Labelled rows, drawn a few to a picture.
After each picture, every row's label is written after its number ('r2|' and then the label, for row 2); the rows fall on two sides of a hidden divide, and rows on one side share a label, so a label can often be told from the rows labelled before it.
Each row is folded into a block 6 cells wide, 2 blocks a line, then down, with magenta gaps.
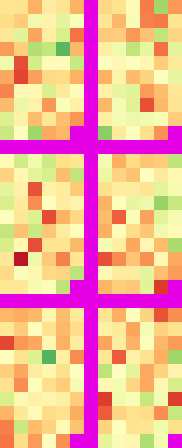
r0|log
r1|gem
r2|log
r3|log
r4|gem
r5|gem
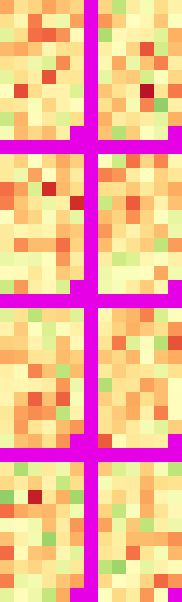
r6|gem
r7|log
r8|gem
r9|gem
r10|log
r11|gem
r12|log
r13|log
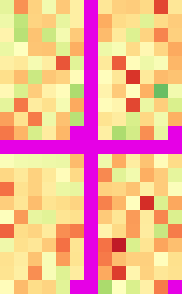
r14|log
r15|gem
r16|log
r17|log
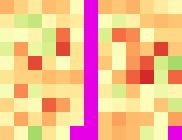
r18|gem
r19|gem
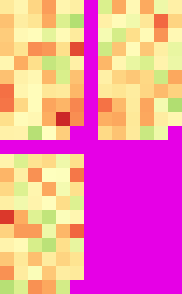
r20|log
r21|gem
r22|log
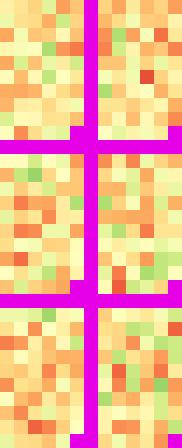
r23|gem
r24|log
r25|log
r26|gem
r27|log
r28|log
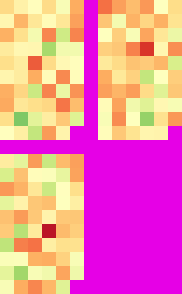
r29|gem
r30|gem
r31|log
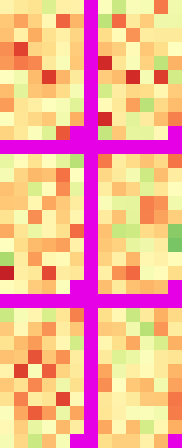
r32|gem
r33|log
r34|log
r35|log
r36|log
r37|log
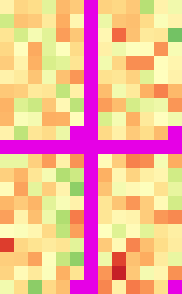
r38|gem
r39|log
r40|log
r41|log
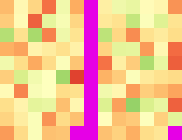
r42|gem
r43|log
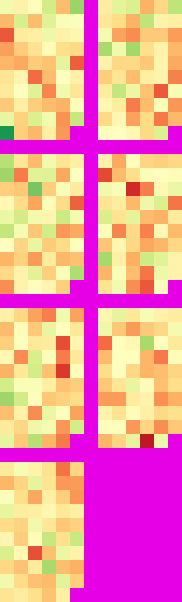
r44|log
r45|log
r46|gem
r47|log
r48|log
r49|log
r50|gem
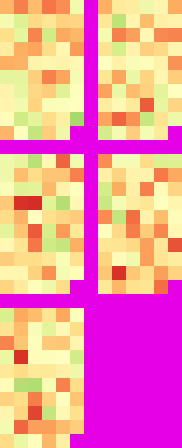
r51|gem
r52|log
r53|gem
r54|gem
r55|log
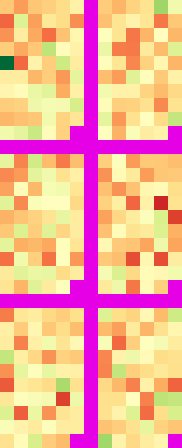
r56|gem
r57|gem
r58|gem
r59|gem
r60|log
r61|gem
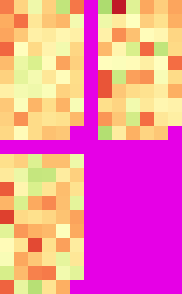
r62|log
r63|log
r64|log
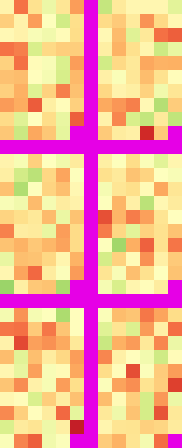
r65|log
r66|log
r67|log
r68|log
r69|gem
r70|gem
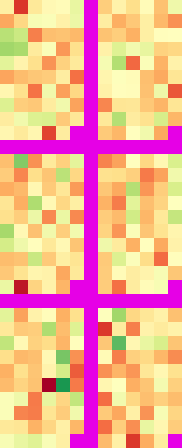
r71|log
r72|gem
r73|gem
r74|gem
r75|log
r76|log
